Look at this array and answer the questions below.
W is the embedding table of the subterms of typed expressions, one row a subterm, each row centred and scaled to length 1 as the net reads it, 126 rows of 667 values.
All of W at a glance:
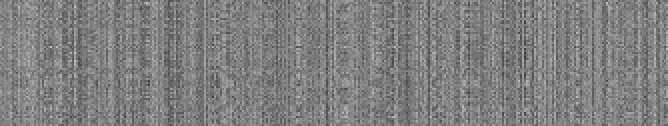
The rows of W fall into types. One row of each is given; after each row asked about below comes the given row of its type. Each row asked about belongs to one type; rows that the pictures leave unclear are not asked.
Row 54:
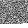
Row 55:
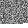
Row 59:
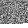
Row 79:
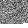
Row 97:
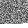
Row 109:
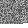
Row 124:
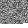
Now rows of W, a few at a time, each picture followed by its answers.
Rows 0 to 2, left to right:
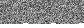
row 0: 109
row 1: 79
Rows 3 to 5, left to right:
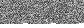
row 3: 109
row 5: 97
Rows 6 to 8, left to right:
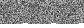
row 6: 54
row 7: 97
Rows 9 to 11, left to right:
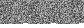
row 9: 59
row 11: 55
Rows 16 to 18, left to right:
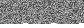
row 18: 124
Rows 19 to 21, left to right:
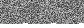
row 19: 124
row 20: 97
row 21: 79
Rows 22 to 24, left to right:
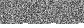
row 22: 55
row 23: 97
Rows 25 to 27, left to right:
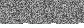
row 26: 55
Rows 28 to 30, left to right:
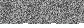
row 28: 97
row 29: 59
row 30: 79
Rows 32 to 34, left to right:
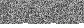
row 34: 109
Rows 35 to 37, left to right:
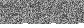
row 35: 54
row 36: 79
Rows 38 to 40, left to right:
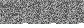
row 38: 54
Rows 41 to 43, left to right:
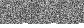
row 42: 97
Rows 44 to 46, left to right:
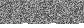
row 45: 54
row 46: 109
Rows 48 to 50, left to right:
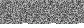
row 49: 54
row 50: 54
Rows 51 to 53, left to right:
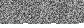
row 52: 59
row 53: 97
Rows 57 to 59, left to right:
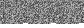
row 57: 55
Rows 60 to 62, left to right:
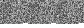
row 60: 97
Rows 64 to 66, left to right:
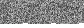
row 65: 109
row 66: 97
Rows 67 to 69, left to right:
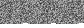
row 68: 109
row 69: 54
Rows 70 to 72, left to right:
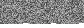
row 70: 59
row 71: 124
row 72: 55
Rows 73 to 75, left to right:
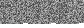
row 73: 55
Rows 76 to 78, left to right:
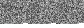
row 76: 97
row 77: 97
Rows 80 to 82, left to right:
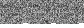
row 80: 54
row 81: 109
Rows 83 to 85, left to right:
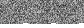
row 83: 109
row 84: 109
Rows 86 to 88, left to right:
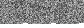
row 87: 97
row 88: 97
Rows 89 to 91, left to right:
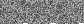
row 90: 54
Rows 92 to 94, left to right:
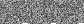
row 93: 55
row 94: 54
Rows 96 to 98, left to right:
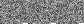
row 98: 109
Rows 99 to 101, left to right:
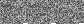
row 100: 54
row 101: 59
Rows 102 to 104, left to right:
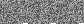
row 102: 54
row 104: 109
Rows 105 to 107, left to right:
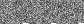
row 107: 124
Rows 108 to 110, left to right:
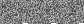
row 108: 124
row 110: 54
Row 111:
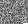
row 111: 109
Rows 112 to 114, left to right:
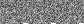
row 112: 55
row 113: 55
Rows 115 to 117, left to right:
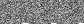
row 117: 79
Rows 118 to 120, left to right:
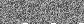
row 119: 109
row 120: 79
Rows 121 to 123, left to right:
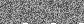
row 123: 79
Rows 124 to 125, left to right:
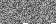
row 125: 59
